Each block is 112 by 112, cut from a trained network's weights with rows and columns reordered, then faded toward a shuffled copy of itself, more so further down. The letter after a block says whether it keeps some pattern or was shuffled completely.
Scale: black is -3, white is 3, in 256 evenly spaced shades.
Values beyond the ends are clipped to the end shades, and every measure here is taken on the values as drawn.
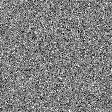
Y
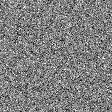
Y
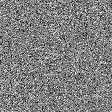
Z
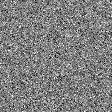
Z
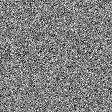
Y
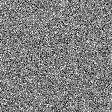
Y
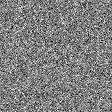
Y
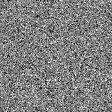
Z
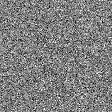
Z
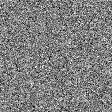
Y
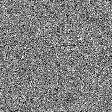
Z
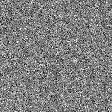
Z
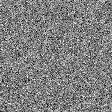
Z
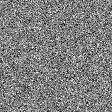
Y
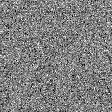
Y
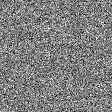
Z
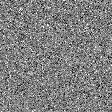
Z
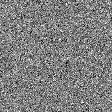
Z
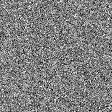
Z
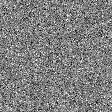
Y
